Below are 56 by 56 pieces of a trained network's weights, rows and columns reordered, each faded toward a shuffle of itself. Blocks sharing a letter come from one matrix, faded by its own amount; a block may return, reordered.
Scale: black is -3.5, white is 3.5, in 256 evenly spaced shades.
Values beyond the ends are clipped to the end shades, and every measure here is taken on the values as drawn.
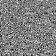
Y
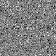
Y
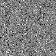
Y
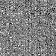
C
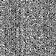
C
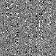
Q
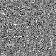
Y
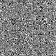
C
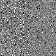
Q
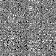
C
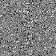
Y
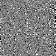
Q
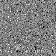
Y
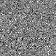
Y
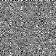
Q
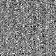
C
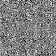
C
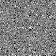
Y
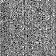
C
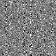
Q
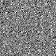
Y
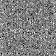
C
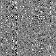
Q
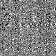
C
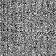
C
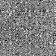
C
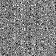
C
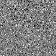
Y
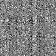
C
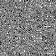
Y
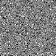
Y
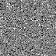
Y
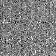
C
